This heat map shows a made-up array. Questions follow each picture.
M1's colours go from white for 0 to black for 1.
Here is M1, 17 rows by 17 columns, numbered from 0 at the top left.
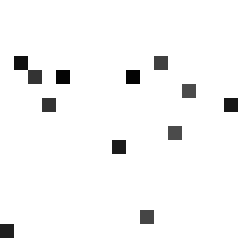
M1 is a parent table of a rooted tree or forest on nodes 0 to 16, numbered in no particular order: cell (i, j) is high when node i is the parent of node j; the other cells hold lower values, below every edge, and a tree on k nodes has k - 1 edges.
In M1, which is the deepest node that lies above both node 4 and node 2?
5
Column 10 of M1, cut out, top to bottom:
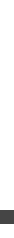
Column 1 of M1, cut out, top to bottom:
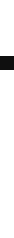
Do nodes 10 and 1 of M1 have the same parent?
no
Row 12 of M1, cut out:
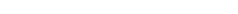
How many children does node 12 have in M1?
0
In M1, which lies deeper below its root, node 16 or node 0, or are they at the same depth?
node 0
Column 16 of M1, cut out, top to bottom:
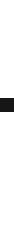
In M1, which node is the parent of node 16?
7
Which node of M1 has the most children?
5
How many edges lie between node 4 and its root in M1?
1
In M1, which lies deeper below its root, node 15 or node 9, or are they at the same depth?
node 9
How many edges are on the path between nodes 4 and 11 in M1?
1
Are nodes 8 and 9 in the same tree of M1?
no
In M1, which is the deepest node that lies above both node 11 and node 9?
5
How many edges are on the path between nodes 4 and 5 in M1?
1
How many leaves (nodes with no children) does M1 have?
9
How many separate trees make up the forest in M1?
5
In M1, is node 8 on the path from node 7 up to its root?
no
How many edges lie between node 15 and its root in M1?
0
